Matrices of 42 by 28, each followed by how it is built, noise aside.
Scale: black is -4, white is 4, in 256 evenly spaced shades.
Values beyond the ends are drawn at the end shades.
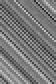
Toeplitz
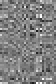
low rank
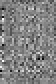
low rank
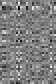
low rank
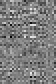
low rank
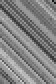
Toeplitz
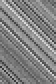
Toeplitz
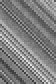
Toeplitz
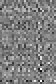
low rank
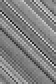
Toeplitz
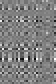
low rank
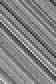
Toeplitz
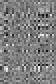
low rank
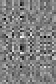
low rank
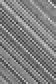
Toeplitz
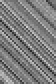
Toeplitz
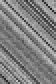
Toeplitz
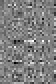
low rank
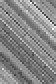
Toeplitz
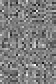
low rank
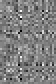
low rank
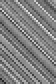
Toeplitz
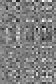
low rank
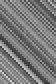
Toeplitz
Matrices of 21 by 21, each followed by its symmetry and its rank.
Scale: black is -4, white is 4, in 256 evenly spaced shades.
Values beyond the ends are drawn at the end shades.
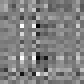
neither, rank two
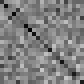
symmetric, full rank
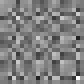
symmetric, rank two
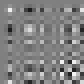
symmetric, rank two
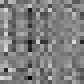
neither, rank three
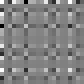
symmetric, rank one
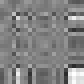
symmetric, rank two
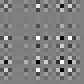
symmetric, rank one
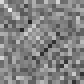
symmetric, full rank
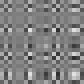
symmetric, rank one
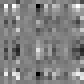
neither, rank two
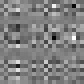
neither, rank two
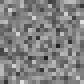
symmetric, full rank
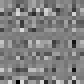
neither, rank three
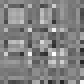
symmetric, rank two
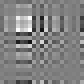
symmetric, rank one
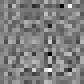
neither, rank three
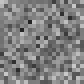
symmetric, full rank
